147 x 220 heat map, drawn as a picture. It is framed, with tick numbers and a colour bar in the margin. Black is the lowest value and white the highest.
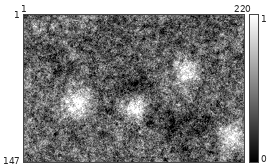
Mirror symmetry: none. Ninth with the highest average: middle left. Odd rows or columns: none. Bumps: four.
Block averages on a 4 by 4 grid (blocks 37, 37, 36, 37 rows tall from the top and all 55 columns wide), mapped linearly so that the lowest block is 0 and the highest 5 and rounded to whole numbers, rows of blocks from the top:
2001 / 1032 / 5421 / 2204
